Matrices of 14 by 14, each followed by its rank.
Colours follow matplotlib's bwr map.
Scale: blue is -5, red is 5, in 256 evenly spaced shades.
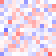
full rank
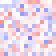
full rank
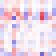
two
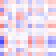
two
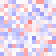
full rank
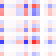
one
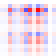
one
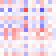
two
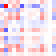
two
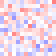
full rank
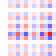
one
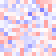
full rank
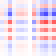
one
